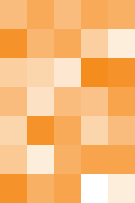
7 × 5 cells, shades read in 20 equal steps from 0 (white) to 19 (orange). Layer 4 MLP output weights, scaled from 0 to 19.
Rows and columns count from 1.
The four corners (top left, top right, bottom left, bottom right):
11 13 18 3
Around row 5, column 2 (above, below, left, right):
5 3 7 14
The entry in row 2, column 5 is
3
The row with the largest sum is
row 1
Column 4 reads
14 8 19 10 7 15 0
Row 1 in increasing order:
11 11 13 14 14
